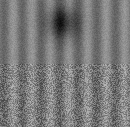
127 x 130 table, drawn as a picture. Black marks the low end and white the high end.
The top part is calmer, up to a seam about 50% of the way down. The ninth with the lowest average is the top middle. Stripes running up and down repeat 7 times from left to right. A single dip lies in the top middle.
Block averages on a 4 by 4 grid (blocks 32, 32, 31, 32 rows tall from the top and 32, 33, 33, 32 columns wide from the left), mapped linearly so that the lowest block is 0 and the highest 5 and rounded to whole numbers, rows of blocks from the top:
4025
4345
4455
4455
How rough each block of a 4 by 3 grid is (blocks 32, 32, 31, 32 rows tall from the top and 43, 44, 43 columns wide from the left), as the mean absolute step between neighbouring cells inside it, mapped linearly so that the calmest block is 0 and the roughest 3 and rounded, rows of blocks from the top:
000
000
333
333
